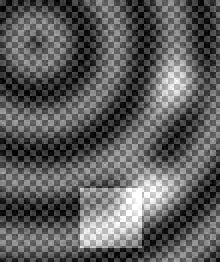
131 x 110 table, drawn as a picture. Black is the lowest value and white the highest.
Two bumps rise from the field. An odd patch, higher than its surroundings, sits in the bottom middle. The bottom middle is the ninth with the highest average. Rings spread out from the top left.
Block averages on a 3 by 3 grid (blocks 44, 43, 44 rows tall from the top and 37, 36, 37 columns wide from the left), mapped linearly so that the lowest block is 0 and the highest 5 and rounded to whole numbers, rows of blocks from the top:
101 | 012 | 152
